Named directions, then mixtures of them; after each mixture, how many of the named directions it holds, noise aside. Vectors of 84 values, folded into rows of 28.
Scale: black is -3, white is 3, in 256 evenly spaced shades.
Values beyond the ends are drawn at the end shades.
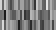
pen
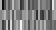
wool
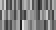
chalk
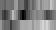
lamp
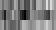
two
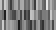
one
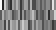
three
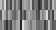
one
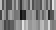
three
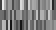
one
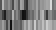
two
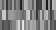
three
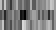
three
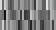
one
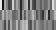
three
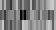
three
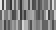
three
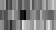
two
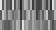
two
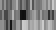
two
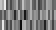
three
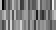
one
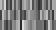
one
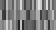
two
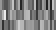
three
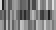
three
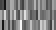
three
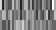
two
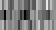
two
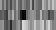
two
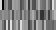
two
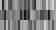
three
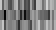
two
